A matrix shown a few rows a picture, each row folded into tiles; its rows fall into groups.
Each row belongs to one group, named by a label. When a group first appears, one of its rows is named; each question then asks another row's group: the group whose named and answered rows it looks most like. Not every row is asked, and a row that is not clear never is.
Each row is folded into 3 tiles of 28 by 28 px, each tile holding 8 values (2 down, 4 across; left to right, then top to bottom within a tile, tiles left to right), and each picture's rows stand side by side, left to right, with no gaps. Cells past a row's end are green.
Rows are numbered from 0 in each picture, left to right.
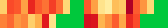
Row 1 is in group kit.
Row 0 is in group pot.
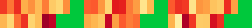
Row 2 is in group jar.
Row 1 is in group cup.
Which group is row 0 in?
jar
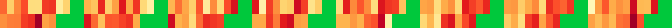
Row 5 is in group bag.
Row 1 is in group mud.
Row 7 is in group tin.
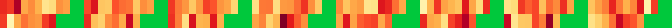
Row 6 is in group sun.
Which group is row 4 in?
kit
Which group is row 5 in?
tin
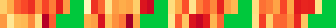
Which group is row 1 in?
tin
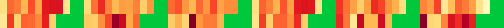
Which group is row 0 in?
pot
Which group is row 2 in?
cup
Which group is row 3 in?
pot
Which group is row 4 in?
cup
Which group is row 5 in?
mud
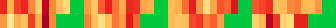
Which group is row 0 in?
sun
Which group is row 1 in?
sun
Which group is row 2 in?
bag
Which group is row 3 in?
jar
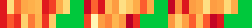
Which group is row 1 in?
jar
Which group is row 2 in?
jar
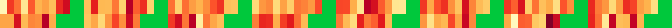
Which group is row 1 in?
pot
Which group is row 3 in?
tin
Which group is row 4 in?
cup
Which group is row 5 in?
sun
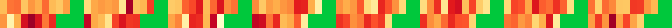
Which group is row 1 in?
tin
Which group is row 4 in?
kit
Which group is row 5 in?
mud
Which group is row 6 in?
pot
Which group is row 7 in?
kit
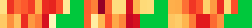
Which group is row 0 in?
pot
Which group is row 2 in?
bag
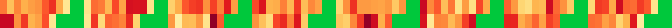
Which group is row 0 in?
kit
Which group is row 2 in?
sun
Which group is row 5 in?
jar
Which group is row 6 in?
kit
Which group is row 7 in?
pot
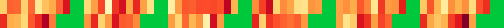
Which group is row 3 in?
jar
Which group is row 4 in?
bag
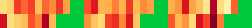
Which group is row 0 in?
sun
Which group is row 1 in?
cup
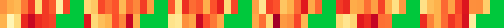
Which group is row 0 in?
bag
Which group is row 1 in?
sun
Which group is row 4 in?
cup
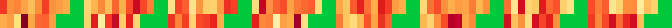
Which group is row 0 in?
cup
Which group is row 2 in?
tin
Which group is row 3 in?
pot
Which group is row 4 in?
sun
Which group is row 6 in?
mud
